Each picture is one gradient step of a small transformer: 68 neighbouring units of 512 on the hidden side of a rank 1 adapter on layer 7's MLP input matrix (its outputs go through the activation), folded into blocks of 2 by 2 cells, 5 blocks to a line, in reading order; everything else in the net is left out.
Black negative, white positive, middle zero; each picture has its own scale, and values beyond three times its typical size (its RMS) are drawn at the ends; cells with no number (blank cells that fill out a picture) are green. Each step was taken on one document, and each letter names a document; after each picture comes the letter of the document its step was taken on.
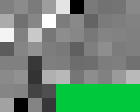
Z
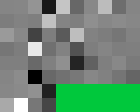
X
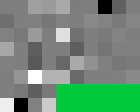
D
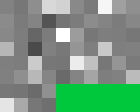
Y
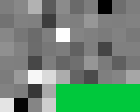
D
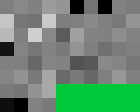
Z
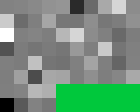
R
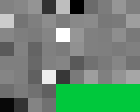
R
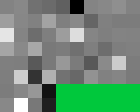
X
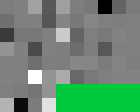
D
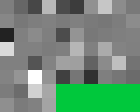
X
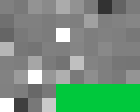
D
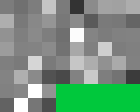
Z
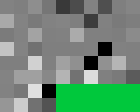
X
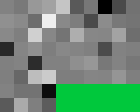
Z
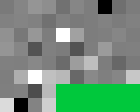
D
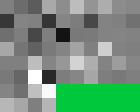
Y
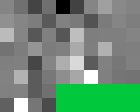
X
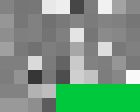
Y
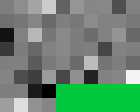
Y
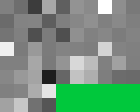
Y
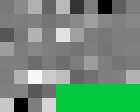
D
